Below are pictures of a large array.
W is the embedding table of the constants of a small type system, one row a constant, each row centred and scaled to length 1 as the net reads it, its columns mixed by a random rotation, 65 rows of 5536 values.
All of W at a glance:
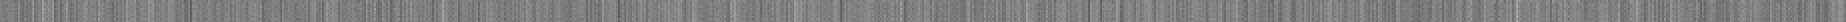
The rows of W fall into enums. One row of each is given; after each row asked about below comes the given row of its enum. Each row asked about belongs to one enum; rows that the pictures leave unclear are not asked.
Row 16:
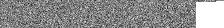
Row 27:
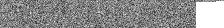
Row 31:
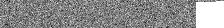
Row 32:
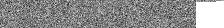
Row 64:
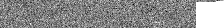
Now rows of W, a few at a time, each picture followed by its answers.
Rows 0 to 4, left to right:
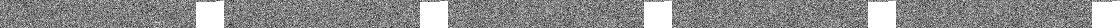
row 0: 64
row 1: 31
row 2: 32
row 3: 32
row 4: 32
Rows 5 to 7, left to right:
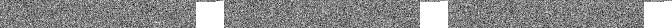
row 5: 64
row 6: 32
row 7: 27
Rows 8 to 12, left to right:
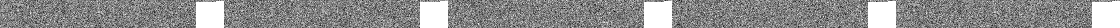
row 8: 27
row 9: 32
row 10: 64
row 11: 31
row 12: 27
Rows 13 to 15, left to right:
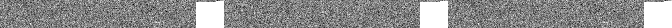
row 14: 27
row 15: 64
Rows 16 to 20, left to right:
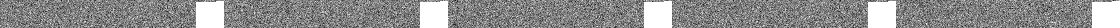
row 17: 27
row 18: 31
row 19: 16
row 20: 64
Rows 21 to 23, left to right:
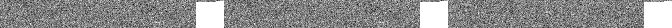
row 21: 64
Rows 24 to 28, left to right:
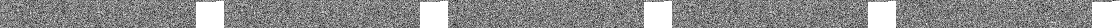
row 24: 27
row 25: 27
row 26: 31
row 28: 64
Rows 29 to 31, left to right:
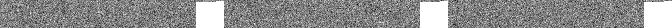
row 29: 27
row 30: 64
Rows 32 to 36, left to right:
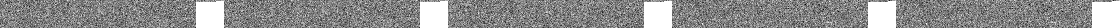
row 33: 32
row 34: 27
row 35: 64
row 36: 64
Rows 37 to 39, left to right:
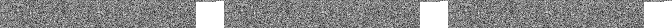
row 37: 27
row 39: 27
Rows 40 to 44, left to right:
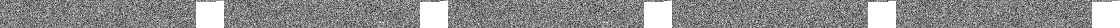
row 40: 32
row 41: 64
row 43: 16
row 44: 32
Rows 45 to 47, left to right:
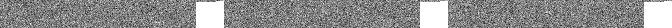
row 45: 64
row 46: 32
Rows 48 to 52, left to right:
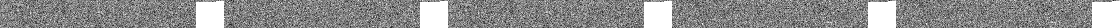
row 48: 27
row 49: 31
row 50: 27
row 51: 64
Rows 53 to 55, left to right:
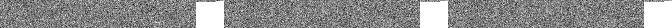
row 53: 64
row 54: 32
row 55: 32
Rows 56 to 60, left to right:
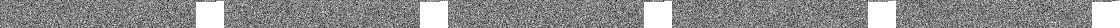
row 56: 16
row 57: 27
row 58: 16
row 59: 32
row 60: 64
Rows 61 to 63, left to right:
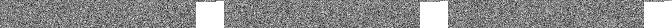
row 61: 16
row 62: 27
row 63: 32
